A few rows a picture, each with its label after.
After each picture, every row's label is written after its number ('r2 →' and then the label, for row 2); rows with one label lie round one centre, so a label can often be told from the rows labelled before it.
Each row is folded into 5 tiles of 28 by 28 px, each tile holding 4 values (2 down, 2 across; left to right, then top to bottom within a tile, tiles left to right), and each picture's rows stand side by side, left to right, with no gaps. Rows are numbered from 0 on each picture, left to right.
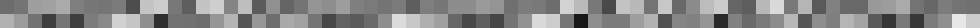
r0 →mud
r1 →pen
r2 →mud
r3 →mud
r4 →pen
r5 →pen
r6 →mud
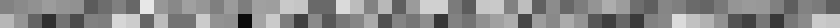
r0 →mud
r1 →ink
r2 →pen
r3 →pen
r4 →mud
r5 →mud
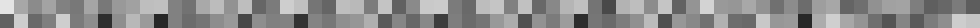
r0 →ink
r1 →pen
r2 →pen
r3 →pen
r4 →pen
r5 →ink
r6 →mud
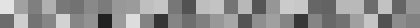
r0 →ink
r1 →pen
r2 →pen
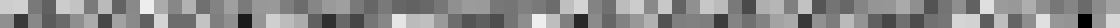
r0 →pen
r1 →ink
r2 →mud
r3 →mud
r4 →pen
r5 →pen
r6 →mud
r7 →ink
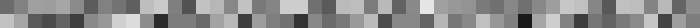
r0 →mud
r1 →pen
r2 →pen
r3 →ink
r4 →pen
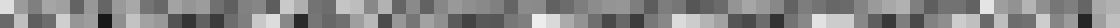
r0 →ink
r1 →mud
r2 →pen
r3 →mud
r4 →mud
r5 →mud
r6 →mud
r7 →ink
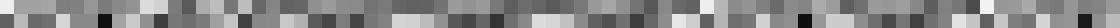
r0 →ink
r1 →pen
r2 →mud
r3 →mud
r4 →mud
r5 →ink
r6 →mud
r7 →ink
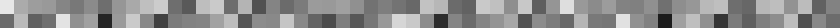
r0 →ink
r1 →pen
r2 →mud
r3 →pen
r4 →ink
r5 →pen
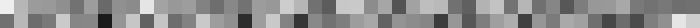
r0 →ink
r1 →ink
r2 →pen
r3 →pen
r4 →mud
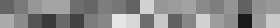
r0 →mud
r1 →ink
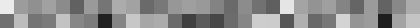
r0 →ink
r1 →mud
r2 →ink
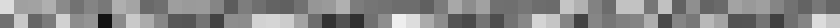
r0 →ink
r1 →mud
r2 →mud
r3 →mud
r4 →pen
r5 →mud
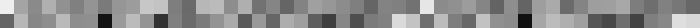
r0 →ink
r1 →pen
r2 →mud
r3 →ink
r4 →mud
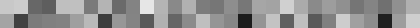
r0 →pen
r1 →ink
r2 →ink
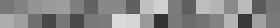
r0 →mud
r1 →pen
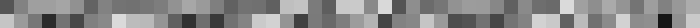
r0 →mud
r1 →mud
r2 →pen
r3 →mud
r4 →ink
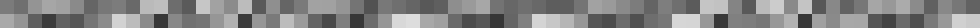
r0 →mud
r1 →pen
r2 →mud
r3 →mud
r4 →mud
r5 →pen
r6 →mud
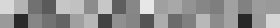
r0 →pen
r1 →ink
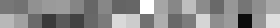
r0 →mud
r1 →ink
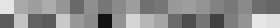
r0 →ink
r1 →mud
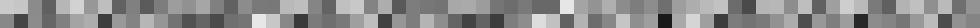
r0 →pen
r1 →mud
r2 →pen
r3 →mud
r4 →ink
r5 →pen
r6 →pen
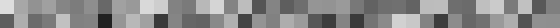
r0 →ink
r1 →pen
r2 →mud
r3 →pen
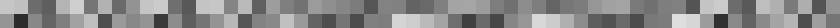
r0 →pen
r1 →pen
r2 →mud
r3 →mud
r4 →mud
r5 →pen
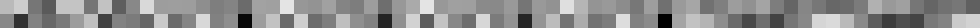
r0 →pen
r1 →ink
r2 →ink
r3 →ink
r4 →ink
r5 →mud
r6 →mud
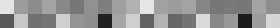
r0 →ink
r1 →ink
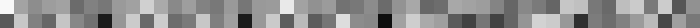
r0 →ink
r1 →ink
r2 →ink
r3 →mud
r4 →pen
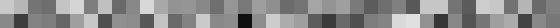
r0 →pen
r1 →ink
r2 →mud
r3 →pen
